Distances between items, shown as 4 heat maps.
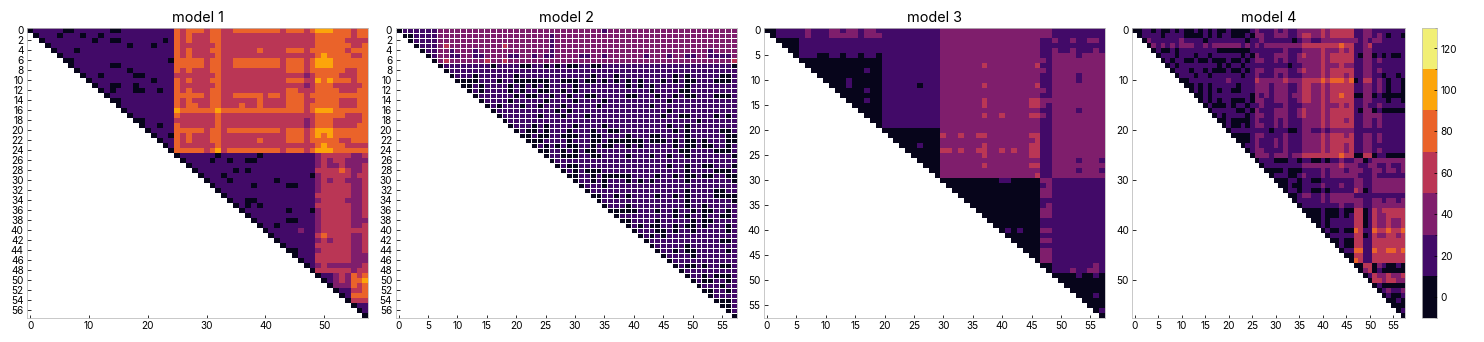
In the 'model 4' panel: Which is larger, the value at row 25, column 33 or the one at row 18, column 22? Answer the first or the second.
the first
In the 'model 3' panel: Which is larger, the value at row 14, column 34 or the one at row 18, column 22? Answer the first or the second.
the first
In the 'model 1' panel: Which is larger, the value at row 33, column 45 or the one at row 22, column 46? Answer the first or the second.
the second
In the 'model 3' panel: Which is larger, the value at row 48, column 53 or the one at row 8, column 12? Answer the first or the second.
the first
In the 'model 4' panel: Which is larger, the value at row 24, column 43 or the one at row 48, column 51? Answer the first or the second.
the first
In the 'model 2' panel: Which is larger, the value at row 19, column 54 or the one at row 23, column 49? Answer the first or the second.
the first
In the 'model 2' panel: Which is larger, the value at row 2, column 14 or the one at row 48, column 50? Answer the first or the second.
the first
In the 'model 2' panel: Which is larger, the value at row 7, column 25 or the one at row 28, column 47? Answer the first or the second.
the second
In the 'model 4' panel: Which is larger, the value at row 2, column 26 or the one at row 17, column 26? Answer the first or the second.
the second
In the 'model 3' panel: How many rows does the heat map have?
58
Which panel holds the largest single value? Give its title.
model 1
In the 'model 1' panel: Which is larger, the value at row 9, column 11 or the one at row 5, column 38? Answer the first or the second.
the second
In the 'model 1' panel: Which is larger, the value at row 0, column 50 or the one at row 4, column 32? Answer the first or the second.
the first
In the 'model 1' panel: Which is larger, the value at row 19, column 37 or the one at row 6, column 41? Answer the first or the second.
the second
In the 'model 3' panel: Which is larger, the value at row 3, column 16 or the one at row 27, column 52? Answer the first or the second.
the second
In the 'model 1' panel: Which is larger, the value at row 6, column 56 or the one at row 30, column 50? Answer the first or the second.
the first
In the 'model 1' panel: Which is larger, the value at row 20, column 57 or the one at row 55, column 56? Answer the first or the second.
the first
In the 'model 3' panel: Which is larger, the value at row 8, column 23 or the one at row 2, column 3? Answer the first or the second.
the first
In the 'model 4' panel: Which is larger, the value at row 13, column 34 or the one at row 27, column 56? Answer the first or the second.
the first
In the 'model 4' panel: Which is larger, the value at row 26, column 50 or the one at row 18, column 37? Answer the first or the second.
the second
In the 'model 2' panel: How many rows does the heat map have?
58
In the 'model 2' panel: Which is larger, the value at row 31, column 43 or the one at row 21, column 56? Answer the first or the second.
the first
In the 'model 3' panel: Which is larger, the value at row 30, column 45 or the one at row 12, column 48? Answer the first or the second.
the second
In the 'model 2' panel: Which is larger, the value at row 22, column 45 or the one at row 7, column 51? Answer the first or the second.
the second
